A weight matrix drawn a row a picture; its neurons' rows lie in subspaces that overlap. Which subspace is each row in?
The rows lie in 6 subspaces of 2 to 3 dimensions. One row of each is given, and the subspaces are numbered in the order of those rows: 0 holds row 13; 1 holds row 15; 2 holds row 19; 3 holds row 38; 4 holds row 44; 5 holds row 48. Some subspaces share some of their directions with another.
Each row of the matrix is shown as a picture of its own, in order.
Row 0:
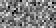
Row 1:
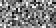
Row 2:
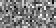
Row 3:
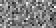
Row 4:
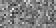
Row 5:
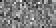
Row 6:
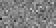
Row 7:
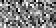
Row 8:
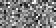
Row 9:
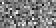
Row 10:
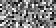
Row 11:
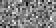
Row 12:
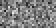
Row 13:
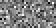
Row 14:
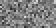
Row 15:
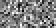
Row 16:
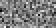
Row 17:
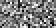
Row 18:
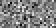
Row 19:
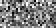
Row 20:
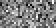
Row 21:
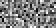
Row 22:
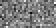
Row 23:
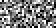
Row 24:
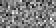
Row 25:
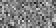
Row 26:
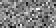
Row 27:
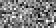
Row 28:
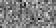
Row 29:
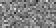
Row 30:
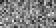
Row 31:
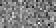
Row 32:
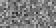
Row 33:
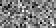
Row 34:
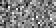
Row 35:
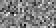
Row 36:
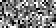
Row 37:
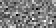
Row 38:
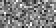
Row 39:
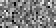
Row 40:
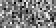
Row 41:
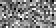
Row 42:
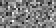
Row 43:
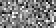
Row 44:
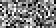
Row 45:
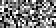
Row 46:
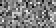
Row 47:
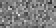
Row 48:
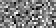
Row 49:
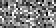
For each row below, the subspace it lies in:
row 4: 4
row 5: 3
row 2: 0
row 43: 3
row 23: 0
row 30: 2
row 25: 5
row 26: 5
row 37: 5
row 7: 2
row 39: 2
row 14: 4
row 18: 1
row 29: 4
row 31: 3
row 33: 1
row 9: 5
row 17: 1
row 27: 3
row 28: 3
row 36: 5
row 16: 0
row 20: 0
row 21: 0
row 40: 3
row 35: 1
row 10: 4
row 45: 5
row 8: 3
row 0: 1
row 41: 4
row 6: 0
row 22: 4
